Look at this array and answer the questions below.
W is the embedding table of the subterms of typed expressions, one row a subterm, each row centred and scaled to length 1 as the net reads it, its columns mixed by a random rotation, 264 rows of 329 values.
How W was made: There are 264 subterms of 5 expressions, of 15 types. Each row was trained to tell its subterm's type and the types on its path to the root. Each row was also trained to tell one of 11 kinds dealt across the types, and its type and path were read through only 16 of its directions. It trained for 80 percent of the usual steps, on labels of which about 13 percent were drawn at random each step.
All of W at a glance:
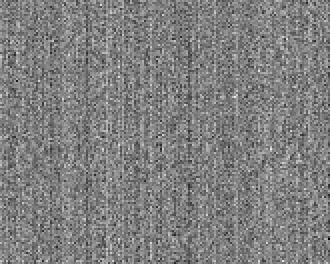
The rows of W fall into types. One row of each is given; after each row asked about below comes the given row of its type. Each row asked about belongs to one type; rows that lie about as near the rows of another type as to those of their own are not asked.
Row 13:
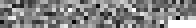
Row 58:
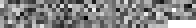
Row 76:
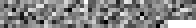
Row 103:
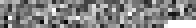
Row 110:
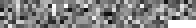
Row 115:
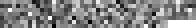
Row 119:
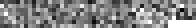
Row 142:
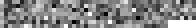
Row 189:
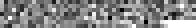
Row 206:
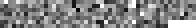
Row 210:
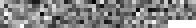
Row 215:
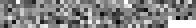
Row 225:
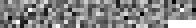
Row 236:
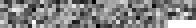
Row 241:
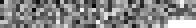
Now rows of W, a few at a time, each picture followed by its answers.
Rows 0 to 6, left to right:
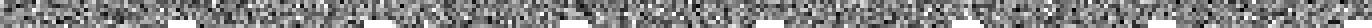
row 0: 142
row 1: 215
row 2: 103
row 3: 13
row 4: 115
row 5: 206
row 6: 241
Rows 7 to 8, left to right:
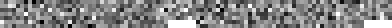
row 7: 142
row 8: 58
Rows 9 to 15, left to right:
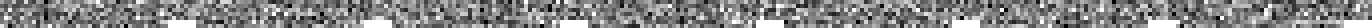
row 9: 189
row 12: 119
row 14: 241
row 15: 110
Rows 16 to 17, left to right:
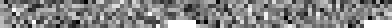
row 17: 13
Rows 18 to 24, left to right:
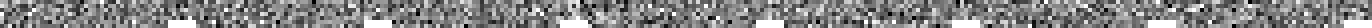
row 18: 142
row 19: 225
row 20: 115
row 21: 210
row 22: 103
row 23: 58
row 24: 236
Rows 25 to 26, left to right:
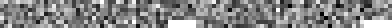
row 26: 103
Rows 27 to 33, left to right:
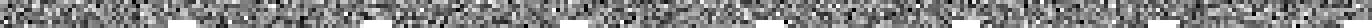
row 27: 58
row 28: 115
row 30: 189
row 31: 58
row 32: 206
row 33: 103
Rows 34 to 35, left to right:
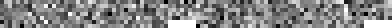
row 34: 13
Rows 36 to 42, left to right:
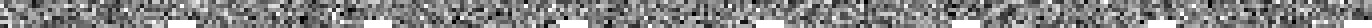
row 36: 110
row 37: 115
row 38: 103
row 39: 119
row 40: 225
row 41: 76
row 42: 215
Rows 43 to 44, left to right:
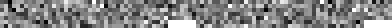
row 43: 110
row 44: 76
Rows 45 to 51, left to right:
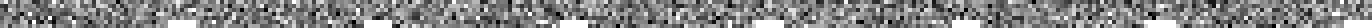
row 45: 115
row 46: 215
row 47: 76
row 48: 103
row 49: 241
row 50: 103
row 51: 210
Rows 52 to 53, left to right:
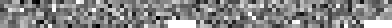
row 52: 236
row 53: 236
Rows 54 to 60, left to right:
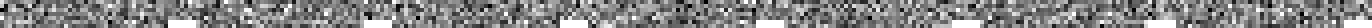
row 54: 210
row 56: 210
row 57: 210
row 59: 115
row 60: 236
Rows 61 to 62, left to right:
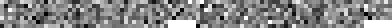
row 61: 189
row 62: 115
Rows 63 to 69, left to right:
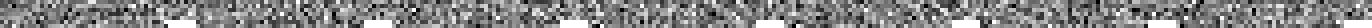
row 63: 189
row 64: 13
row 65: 241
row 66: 58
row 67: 189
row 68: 225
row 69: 206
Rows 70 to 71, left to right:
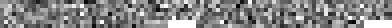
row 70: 236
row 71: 215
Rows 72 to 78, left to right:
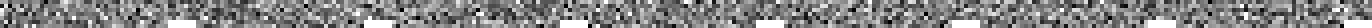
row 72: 103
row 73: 119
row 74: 110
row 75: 103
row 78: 215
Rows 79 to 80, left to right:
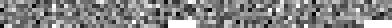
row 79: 225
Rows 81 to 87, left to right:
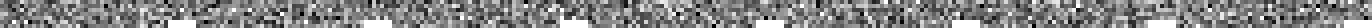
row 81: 225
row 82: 103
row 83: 241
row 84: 13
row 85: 215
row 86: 115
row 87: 142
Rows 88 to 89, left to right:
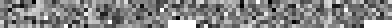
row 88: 142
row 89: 206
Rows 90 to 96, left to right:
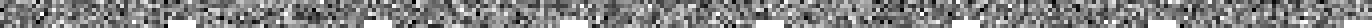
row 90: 225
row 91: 110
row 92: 119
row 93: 58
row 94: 76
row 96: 210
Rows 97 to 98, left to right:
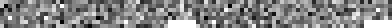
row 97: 210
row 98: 225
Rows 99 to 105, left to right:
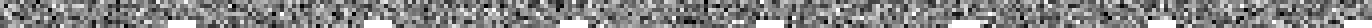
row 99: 115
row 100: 103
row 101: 13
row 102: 76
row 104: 110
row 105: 110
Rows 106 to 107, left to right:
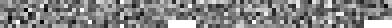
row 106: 215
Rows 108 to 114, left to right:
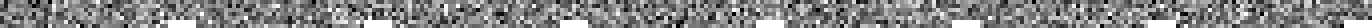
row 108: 225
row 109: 119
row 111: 115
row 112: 206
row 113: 103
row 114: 215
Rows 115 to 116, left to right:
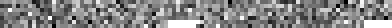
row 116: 142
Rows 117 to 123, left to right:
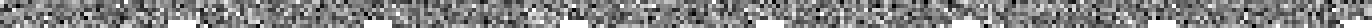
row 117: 210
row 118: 142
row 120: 76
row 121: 241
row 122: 58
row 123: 189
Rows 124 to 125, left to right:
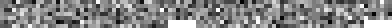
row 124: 215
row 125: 241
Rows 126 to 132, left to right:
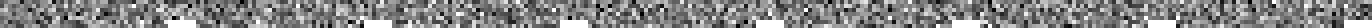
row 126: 103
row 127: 119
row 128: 215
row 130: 241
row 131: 110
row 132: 215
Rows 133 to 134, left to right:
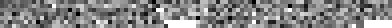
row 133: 189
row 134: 241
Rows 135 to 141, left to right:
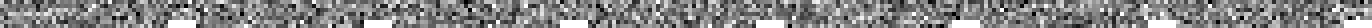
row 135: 142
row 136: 58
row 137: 206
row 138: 215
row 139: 76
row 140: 236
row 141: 142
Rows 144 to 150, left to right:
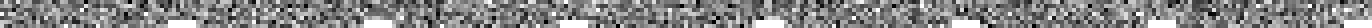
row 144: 142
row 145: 241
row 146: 189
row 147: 103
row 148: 241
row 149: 13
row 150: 119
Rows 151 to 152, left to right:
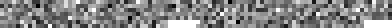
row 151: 103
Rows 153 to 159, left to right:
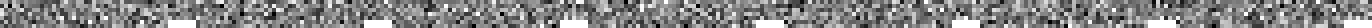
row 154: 189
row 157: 189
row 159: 189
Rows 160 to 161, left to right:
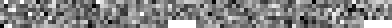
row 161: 115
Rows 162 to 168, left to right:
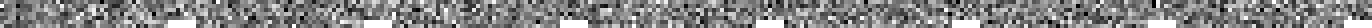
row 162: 58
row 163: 115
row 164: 142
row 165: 13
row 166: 225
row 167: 103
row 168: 215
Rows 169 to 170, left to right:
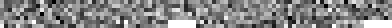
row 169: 210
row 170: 103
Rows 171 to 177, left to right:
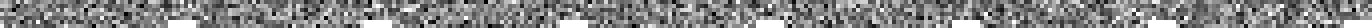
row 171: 142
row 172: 103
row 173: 236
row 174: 119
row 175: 110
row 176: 119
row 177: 58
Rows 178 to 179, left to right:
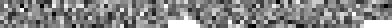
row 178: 236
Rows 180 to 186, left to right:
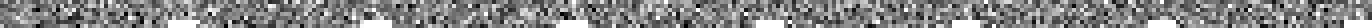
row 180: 206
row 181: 115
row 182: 115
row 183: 13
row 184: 110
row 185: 76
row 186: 210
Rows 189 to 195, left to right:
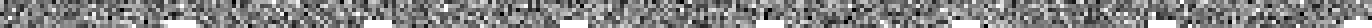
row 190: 13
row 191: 13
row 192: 241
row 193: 110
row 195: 76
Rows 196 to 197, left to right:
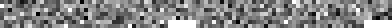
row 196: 119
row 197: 215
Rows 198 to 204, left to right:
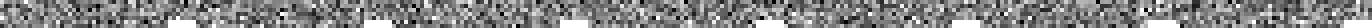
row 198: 210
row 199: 210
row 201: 142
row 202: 210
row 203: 115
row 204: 210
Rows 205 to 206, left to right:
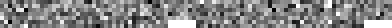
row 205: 236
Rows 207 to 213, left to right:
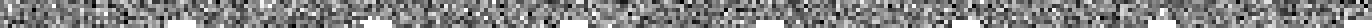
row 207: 236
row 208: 236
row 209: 13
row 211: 225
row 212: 210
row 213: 225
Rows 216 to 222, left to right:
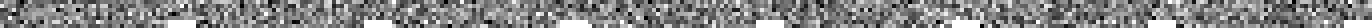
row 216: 236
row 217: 206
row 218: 13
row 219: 210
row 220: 119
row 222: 76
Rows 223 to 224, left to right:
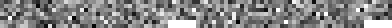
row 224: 215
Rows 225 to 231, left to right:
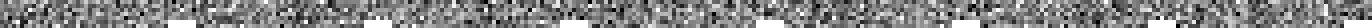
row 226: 76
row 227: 241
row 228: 119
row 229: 225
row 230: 76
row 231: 119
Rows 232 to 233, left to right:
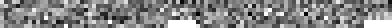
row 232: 142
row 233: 13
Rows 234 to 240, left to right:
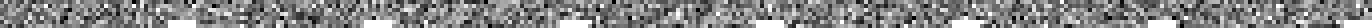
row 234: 58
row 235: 115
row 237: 110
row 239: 110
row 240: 206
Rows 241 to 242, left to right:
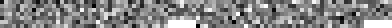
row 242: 236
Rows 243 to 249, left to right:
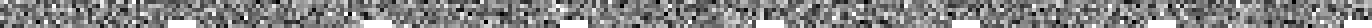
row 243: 13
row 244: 115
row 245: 215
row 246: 225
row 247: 225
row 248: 103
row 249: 119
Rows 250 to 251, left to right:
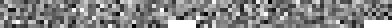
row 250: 206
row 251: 215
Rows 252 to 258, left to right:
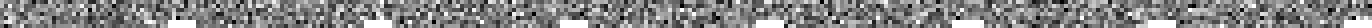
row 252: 58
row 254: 215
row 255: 241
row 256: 115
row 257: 142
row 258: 115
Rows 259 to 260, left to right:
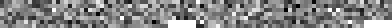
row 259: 215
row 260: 210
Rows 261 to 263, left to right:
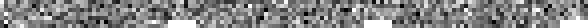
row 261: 210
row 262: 210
